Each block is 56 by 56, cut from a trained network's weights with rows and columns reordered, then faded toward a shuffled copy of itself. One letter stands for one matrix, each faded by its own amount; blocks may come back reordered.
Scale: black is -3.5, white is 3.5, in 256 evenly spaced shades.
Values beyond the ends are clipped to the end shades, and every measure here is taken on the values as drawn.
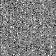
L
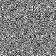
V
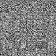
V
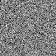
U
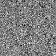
U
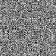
V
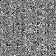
L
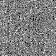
L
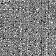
L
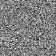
U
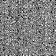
L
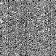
L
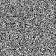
U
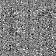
L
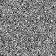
U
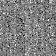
L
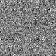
V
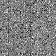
L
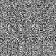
V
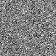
U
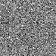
U
